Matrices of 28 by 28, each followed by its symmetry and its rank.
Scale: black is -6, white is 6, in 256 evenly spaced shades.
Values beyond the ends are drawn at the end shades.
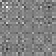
symmetric, rank three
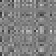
neither, rank three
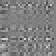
neither, rank three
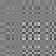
symmetric, rank one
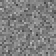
neither, full rank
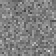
neither, full rank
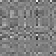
neither, rank three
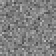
neither, full rank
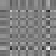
symmetric, rank one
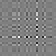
symmetric, rank one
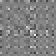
symmetric, rank three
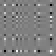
symmetric, rank one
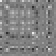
symmetric, rank three
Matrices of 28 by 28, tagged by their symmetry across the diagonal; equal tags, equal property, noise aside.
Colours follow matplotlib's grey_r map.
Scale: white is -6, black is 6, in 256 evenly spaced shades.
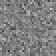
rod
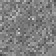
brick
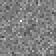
brick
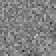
brick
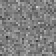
rod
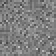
brick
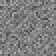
brick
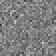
brick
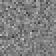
rod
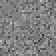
brick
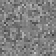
rod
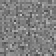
rod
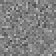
brick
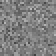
rod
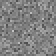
brick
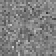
rod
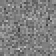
rod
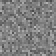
rod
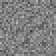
brick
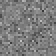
brick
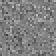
rod
